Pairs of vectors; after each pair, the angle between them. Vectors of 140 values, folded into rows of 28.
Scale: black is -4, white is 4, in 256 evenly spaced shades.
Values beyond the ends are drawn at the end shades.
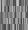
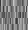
partly opposed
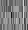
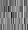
nearly parallel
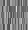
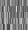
nearly parallel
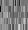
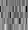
partly aligned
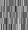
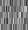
partly aligned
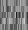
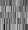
partly opposed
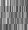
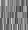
partly aligned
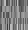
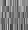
nearly opposite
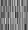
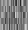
nearly opposite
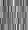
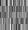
partly opposed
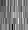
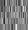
partly aligned
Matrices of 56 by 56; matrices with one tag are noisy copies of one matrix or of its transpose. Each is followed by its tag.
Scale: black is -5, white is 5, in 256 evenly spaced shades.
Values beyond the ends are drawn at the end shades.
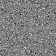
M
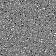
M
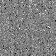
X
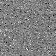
X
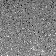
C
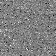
X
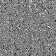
X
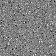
M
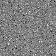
M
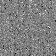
X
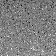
C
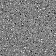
M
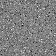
M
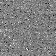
X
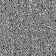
X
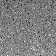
C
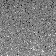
C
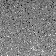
C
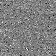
X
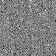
X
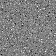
M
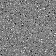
M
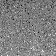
C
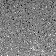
C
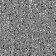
X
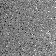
C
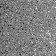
C
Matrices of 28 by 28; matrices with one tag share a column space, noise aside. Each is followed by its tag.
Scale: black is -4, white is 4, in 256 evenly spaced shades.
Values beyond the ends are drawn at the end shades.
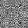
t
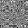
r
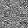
t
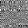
r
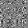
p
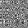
p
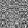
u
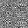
t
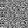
t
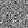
p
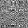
r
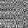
u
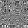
r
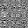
t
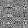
t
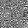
t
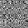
p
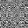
t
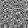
u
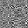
t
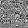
p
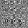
p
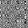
p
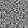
u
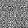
t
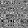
p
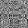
p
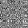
p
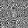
t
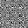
t
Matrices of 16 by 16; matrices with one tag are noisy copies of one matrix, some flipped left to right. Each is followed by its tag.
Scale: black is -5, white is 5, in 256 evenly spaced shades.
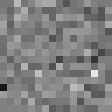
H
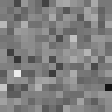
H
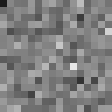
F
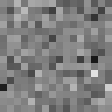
H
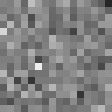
F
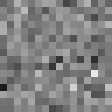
H
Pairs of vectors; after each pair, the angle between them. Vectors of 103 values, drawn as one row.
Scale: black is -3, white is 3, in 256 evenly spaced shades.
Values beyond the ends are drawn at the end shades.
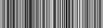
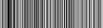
partly aligned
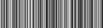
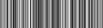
partly aligned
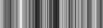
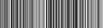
orthogonal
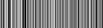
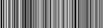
partly aligned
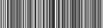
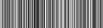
orthogonal
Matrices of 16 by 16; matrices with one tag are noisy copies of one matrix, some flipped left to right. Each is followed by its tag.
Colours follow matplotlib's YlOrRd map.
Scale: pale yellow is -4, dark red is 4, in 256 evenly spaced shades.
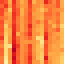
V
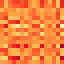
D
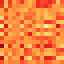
D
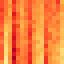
V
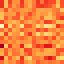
D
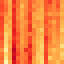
V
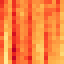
V
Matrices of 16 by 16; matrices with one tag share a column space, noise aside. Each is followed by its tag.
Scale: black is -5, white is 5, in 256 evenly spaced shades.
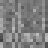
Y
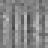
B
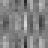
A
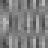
A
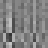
Y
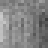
B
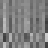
Y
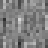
A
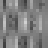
A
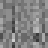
Y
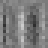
B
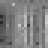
B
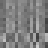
Y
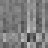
Y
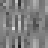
A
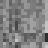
Y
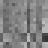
Y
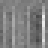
B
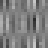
A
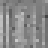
B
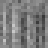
B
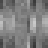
A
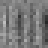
B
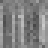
B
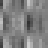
A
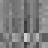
Y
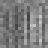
B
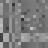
Y
